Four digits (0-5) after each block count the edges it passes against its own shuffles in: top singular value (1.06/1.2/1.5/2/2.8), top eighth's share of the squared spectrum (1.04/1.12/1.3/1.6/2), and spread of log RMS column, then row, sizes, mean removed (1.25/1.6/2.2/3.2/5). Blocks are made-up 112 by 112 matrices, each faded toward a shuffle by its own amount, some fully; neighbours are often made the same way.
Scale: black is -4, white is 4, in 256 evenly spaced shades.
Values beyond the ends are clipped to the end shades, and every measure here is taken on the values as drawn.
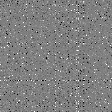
4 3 2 1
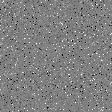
2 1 1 0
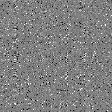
4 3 2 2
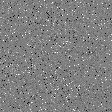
2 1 0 0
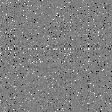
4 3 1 1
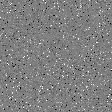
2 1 0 0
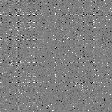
5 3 2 2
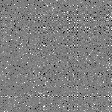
4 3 2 2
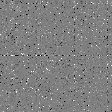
4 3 1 1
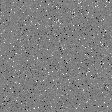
0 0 0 0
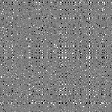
5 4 3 3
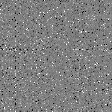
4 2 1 1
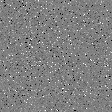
2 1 0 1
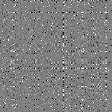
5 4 2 2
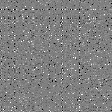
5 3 2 2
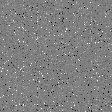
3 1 0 0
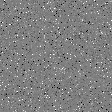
2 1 0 0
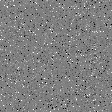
2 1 0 0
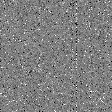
2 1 2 0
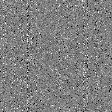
2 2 3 0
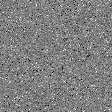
0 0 0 0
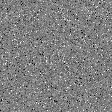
0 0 0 0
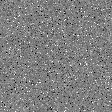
0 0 0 0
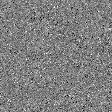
0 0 1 0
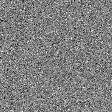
0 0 1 0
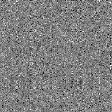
4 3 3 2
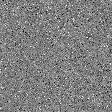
0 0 0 0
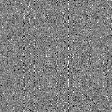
4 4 3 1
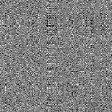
4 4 3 2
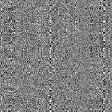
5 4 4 2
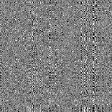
5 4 4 2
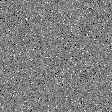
0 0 0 0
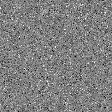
2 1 0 0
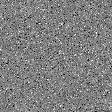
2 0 0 0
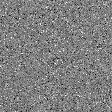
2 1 0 0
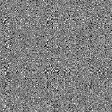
4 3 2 2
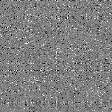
4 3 1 2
